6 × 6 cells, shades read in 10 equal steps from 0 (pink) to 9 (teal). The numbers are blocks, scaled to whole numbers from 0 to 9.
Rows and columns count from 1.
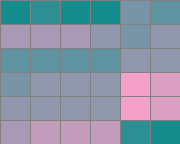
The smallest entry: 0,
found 2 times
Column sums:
30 27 28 29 22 25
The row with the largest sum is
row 1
